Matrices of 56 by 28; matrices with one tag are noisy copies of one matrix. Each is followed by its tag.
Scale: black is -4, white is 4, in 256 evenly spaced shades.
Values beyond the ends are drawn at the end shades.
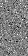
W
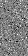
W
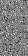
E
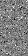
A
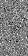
W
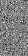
E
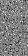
E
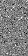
A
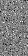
E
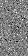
W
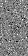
W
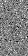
W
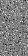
E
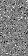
A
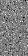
E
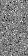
E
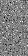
E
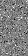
A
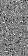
E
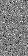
E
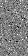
W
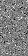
A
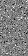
A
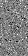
W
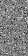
A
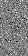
W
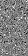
A
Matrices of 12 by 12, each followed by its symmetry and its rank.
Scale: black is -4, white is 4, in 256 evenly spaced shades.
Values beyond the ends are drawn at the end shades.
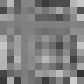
antisymmetric, rank two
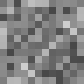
symmetric, full rank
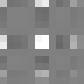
symmetric, rank one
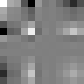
symmetric, rank one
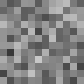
neither, full rank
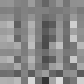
neither, rank two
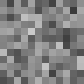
neither, full rank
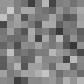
neither, full rank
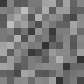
symmetric, full rank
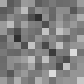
symmetric, full rank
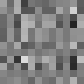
neither, rank two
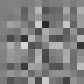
antisymmetric, rank two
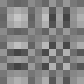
symmetric, rank one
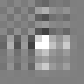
symmetric, rank one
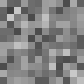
symmetric, full rank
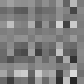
neither, rank two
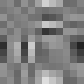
antisymmetric, rank two
